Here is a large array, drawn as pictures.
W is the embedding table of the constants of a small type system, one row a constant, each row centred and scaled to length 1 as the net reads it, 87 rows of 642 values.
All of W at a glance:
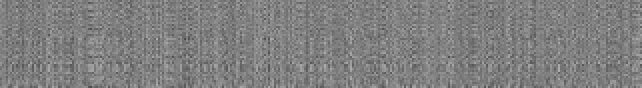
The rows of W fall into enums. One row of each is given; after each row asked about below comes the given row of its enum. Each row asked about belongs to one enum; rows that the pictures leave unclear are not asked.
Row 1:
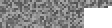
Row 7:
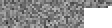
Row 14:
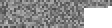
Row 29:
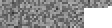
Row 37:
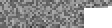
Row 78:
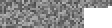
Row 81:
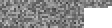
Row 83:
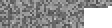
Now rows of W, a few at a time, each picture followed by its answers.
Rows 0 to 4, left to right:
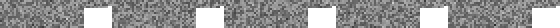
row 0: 37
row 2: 83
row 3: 29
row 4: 37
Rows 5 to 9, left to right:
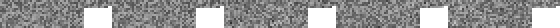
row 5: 1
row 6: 1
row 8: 37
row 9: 81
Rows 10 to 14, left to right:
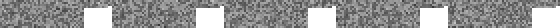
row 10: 29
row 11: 83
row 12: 1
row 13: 83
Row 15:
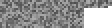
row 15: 1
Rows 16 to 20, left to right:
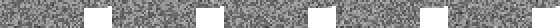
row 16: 29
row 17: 83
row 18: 37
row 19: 14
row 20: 29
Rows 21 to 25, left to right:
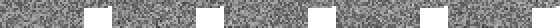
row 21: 1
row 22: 7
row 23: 14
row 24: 37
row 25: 29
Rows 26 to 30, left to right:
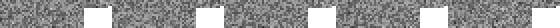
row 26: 83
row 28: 29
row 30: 7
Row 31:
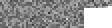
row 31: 37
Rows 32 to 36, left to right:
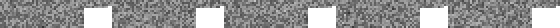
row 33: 1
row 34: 37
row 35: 29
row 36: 78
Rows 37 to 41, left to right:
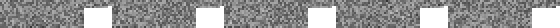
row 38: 14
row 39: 14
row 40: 37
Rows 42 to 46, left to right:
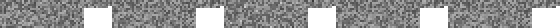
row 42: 78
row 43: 1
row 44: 29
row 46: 1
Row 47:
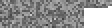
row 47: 83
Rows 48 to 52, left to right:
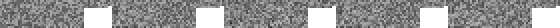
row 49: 14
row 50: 7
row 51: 14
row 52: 78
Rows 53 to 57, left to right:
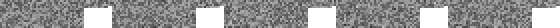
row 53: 1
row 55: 14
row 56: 29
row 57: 29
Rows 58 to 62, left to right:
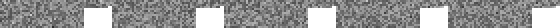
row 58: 83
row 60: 78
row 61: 37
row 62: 37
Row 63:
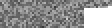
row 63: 37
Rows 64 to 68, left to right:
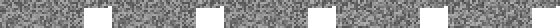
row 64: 1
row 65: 1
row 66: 1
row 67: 78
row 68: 78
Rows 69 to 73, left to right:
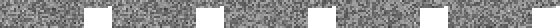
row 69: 81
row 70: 81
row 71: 1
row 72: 83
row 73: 37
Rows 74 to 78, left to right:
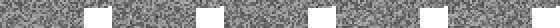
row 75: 29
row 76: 37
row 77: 78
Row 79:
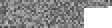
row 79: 14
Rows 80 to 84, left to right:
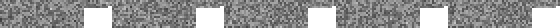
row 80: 83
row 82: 14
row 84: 14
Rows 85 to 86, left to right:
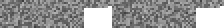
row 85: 29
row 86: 29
